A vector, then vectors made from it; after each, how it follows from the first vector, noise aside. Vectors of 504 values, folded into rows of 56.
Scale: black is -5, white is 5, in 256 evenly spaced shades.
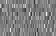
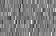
wrapped around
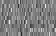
reversed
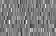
reversed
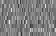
reversed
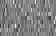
wrapped around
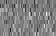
sign-scrambled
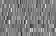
reversed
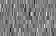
sign-scrambled
